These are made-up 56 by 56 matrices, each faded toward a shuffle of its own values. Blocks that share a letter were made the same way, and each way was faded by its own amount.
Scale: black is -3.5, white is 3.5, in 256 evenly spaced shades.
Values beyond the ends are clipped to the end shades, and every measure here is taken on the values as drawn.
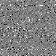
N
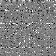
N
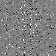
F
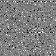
N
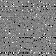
N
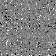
F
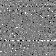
N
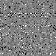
N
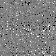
F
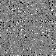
F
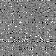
N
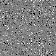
F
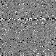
N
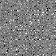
N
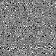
N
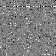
N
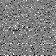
N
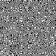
N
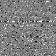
N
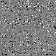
F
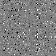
F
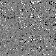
F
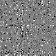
F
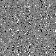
F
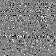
N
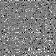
N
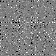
F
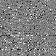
N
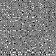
N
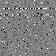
N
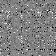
F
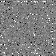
F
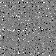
F
